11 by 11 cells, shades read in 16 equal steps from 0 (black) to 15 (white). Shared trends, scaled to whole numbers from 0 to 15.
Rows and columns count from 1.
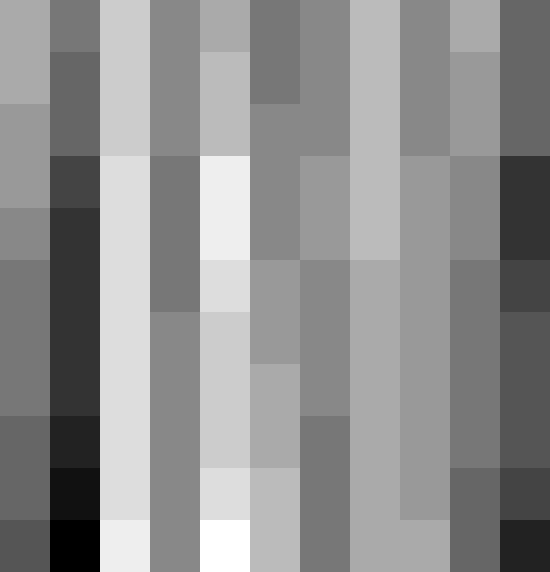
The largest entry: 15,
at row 11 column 5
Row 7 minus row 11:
2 3 -1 0 -3 -2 1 0 -1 1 3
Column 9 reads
8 8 8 9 9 9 9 9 9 9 10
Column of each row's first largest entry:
3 3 3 5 5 3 3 3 3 3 5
